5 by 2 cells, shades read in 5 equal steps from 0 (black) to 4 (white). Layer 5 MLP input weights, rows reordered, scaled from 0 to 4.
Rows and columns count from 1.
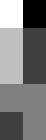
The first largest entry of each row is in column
1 1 1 1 2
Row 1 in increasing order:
0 4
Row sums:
4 4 4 4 3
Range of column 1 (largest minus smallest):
3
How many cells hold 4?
1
